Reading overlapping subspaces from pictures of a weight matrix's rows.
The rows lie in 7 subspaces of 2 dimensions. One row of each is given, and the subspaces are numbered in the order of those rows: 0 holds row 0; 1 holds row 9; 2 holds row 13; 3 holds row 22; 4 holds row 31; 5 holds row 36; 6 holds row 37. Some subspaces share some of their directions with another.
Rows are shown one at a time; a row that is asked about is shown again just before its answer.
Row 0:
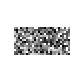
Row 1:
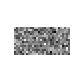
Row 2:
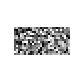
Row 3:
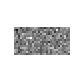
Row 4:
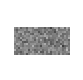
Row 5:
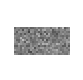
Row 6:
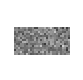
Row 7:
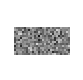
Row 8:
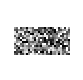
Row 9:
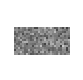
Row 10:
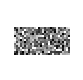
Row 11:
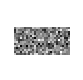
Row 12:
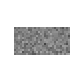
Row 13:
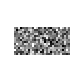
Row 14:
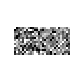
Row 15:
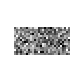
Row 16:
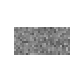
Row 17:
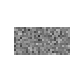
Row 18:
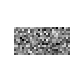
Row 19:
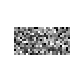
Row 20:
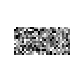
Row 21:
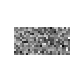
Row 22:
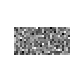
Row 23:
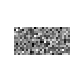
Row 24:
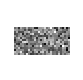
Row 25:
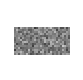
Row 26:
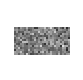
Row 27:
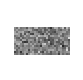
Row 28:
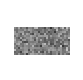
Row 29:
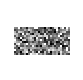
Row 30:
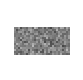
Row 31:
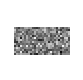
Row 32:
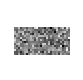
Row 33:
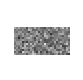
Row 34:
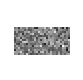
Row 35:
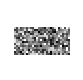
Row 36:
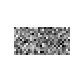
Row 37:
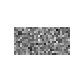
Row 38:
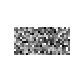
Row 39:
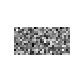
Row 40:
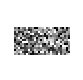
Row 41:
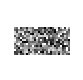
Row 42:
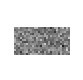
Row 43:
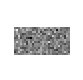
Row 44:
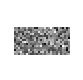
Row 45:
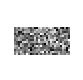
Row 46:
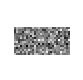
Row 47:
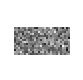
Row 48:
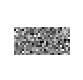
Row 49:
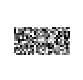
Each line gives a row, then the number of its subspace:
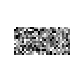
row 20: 5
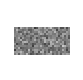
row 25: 2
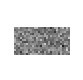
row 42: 4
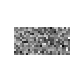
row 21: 0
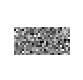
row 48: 2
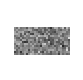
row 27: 0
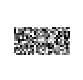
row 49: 4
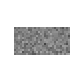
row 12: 3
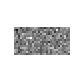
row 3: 0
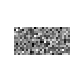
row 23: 2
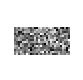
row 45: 6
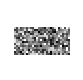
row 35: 5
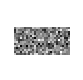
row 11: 4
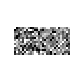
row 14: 5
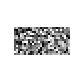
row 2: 0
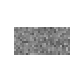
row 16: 1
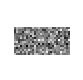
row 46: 4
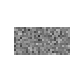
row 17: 6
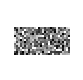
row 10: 3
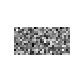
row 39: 2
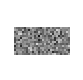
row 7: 6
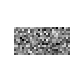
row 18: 1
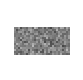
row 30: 2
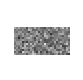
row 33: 3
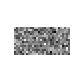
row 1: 5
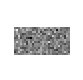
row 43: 0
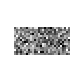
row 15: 5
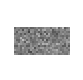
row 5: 1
